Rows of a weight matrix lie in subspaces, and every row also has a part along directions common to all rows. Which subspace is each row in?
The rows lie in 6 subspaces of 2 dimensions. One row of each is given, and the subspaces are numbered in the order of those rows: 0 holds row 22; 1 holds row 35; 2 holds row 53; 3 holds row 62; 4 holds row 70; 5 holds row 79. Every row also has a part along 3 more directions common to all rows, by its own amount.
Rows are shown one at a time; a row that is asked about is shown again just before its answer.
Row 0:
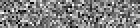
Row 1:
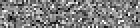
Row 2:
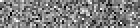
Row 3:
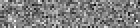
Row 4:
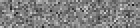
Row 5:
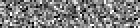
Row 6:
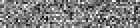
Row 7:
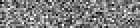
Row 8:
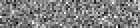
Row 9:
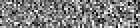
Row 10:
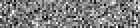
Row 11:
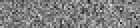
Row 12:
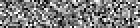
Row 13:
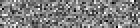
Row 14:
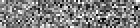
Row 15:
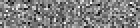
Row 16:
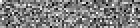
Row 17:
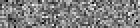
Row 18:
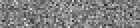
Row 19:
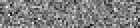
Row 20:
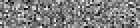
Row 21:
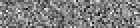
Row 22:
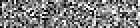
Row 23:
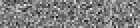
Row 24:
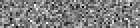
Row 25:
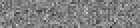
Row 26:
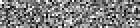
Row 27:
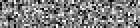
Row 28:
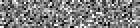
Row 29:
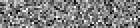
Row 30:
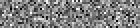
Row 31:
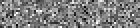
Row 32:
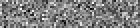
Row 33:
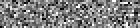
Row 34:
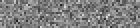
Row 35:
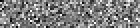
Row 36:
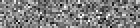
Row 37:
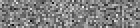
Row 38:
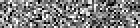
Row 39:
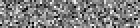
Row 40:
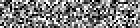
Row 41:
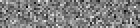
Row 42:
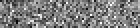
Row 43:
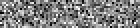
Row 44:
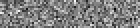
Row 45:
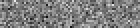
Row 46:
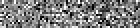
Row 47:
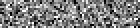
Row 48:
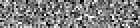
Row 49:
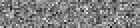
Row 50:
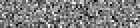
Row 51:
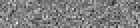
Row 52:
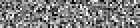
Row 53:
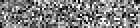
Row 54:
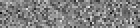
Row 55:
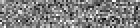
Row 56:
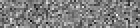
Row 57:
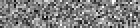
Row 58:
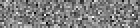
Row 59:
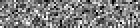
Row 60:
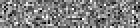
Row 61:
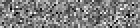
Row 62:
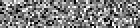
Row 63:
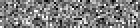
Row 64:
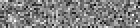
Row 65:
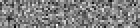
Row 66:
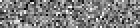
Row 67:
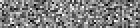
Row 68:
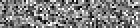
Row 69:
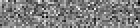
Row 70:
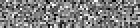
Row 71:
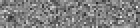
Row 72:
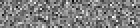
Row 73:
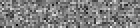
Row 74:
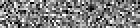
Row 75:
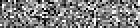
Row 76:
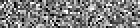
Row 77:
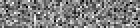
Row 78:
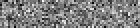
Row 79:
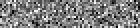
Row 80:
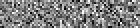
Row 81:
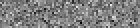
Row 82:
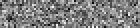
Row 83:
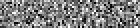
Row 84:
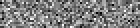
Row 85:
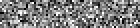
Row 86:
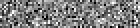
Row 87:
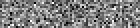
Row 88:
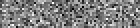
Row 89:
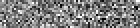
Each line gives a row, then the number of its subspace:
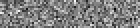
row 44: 3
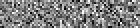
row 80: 5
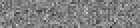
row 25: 4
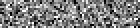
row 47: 3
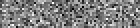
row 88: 1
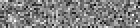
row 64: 0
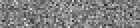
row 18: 1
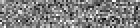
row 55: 2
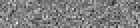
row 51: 5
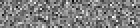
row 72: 4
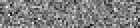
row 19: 3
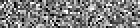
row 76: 2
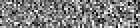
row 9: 5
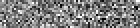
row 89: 2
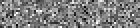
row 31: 4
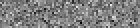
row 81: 4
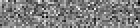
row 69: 0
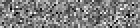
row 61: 4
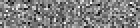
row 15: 3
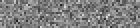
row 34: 2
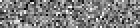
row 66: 2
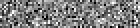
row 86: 5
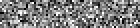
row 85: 2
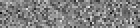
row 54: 3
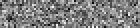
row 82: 0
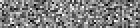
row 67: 1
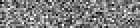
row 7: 1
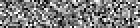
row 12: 3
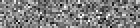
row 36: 2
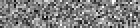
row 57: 5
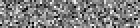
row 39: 3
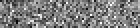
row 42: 5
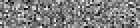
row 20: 3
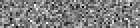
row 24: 1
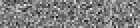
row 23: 3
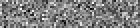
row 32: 0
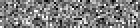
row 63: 5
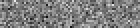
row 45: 1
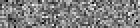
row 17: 0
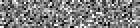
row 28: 1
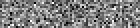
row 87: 1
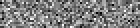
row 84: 1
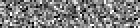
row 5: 3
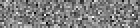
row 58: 4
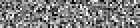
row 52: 4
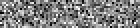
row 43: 2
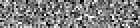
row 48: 4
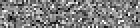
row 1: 0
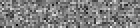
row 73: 4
